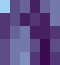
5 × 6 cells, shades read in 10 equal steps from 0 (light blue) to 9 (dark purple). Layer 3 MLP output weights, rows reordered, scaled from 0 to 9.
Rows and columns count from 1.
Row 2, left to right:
7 6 8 7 8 4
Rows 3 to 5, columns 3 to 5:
4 8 8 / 4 6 9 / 3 7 9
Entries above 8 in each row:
0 0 0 1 1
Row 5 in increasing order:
3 4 6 7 7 9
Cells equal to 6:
6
